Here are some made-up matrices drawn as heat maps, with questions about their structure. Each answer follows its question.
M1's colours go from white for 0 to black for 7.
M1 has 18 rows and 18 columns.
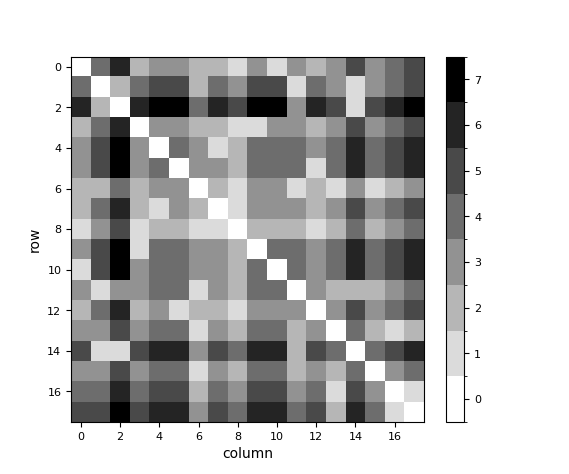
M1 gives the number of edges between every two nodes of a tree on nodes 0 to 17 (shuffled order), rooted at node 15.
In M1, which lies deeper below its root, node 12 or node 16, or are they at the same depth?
the same depth
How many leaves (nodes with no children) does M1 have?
6
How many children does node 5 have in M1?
0
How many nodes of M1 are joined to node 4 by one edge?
1
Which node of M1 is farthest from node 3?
2
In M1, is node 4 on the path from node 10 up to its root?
no
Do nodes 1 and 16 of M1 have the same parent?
no
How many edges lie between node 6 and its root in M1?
1
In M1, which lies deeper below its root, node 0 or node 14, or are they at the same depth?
node 14
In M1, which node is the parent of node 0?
8
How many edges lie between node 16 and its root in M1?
3
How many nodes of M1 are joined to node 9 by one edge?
1
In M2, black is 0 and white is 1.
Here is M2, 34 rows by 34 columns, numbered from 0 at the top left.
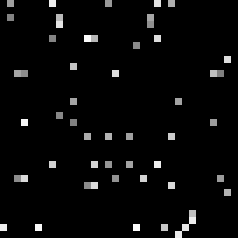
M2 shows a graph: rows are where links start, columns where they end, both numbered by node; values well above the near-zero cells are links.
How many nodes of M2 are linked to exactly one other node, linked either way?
4
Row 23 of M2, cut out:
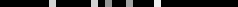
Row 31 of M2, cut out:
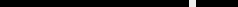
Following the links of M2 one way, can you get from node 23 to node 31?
no
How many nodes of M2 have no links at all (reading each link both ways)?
4
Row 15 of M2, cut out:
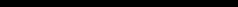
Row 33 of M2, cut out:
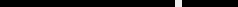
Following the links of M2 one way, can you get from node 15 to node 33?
no
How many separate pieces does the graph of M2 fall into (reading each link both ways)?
5
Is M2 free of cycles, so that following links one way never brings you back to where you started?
yes
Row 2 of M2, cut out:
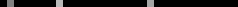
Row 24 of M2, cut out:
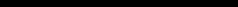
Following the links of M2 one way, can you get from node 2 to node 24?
yes
